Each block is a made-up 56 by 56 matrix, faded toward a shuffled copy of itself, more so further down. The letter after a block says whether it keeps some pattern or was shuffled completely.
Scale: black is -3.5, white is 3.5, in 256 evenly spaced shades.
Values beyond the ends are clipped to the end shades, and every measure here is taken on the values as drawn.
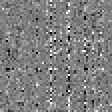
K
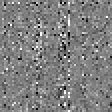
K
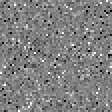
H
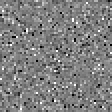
H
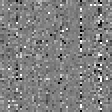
K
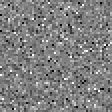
H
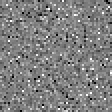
H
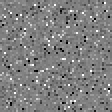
H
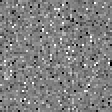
H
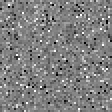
H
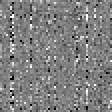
K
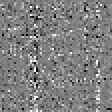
K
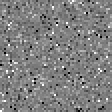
H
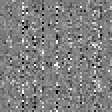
K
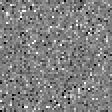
H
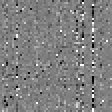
K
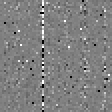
K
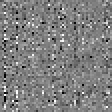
K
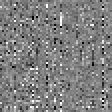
K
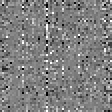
K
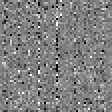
K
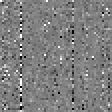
K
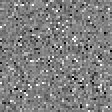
H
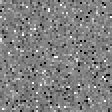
H
